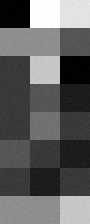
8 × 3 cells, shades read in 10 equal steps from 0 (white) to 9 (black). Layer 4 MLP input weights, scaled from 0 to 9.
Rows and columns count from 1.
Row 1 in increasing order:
0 1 9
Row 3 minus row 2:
3 -2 3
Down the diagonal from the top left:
9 4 9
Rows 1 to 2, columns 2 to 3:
0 1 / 4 6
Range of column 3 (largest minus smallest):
8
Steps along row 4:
down up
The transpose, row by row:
9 4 7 7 7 6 7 4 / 0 4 2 6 5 7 8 4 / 1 6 9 8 7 8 7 2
